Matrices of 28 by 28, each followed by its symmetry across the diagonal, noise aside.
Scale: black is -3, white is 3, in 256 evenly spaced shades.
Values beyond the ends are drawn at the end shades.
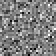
antisymmetric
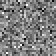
neither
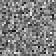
antisymmetric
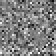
antisymmetric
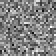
neither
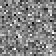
neither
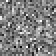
neither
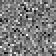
neither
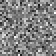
neither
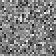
neither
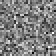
antisymmetric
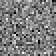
neither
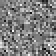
antisymmetric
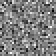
antisymmetric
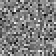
neither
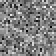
neither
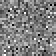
antisymmetric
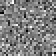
antisymmetric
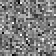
neither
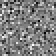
antisymmetric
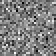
neither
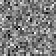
neither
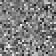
antisymmetric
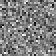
antisymmetric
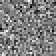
antisymmetric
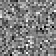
antisymmetric
